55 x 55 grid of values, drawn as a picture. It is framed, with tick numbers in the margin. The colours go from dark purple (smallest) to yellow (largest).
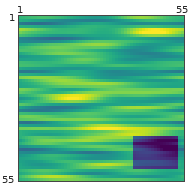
Ninth with the lowest average: bottom right. Mirror symmetry: none. Odd patch: lower, in the bottom right. Histogram: skewed, a long tail of low values. Grain: streaks across.
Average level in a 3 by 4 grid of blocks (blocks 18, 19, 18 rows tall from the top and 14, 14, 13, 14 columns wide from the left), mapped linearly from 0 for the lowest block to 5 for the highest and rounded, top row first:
4 4 4 4 | 4 5 4 4 | 4 5 4 0
